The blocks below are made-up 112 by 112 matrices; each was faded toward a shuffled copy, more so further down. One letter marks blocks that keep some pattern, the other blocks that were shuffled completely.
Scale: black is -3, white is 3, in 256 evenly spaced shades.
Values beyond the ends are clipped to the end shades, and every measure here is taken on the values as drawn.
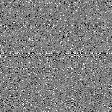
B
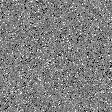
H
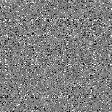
B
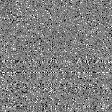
B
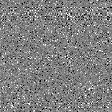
B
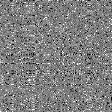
B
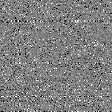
B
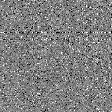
B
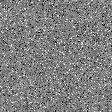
H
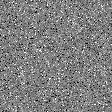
H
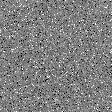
H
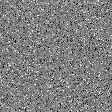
H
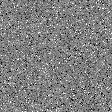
H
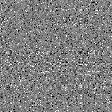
B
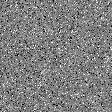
H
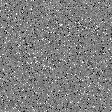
H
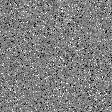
H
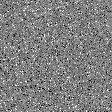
H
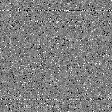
B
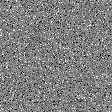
H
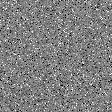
H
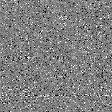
B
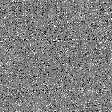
B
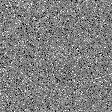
H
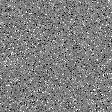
H
